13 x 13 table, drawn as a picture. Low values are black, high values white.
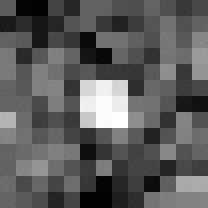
No row or column stands out. The centre is the ninth with the highest average. In the centre lies a patch that is higher than the rest. No overall slope runs across the table. The centre is the roughest part.
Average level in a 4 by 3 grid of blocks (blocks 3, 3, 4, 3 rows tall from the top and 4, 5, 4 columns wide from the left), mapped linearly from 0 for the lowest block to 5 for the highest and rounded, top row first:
0 2 3 / 4 3 3 / 4 5 2 / 3 0 3
